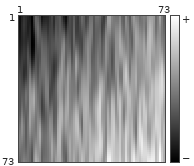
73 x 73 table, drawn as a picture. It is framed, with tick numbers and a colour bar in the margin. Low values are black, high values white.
Ninth with the highest average: bottom right. Grain: streaks running down. Ninth with the lowest average: top left. Mirror symmetry: none. Slope: up to the bottom right.
